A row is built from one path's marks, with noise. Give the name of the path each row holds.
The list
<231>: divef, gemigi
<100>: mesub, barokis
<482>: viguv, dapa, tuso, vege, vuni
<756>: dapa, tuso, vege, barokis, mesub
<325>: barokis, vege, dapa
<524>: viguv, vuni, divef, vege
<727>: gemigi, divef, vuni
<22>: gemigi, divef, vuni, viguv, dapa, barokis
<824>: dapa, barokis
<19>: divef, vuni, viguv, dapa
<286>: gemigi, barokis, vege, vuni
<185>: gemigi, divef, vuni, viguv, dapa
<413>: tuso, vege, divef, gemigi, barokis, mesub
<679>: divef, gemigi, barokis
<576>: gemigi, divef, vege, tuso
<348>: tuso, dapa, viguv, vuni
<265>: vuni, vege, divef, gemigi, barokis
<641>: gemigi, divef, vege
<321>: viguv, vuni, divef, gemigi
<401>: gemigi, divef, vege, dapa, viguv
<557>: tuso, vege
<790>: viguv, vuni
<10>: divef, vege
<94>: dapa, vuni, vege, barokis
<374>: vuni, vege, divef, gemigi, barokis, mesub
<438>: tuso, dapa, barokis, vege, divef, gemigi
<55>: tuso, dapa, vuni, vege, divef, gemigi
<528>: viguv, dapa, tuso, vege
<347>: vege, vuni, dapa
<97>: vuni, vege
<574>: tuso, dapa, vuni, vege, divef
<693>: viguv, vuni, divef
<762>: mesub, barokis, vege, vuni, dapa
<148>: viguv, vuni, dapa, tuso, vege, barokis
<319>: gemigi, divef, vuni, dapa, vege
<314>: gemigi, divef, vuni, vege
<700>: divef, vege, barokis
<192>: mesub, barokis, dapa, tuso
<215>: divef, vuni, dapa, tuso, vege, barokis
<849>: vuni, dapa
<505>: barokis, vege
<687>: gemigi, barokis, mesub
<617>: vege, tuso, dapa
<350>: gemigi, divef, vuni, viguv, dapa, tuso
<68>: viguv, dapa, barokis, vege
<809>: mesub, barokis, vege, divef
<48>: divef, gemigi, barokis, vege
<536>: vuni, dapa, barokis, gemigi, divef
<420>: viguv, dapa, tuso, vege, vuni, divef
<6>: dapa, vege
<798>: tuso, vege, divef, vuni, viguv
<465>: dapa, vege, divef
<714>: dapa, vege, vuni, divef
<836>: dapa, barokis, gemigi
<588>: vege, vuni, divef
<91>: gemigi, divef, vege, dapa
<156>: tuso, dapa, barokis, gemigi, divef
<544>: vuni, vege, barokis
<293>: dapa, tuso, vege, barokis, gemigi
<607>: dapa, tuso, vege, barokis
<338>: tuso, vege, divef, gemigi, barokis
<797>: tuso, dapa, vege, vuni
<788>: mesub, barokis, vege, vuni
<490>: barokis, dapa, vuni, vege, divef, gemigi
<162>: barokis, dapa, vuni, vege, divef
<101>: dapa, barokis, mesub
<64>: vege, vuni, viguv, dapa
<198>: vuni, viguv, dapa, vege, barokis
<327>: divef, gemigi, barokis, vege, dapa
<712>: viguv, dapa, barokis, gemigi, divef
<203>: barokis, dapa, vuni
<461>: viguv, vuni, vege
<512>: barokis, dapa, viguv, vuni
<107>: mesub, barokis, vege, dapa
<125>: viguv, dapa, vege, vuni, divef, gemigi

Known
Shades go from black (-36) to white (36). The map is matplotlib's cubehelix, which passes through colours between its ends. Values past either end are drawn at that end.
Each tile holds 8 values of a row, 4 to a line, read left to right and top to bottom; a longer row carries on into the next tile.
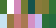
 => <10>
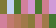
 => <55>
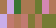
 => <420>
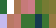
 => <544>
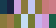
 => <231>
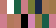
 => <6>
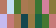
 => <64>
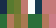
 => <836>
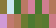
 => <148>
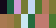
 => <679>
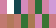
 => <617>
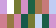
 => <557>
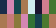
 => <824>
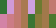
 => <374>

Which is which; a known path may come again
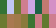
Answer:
<293>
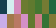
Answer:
<700>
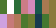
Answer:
<94>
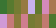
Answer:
<185>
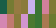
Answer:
<22>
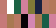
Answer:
<6>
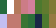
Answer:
<544>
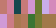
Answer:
<348>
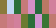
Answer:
<756>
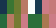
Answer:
<836>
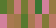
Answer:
<401>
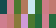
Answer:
<536>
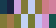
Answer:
<231>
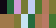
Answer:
<679>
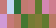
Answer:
<482>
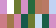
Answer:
<557>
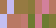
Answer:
<798>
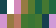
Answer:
<505>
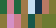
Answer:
<101>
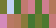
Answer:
<148>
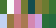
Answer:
<10>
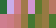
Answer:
<374>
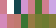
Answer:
<797>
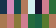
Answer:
<824>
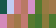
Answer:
<265>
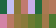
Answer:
<490>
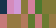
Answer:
<48>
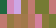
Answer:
<641>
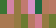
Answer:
<91>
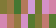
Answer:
<350>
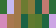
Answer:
<68>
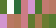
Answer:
<215>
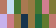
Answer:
<64>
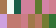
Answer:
<574>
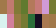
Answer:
<790>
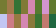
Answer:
<19>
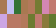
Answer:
<420>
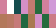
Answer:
<617>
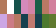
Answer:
<347>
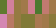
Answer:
<125>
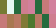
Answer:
<607>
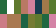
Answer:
<325>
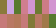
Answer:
<55>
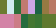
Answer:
<762>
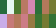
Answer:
<162>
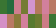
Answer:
<321>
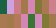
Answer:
<338>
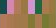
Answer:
<327>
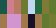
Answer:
<100>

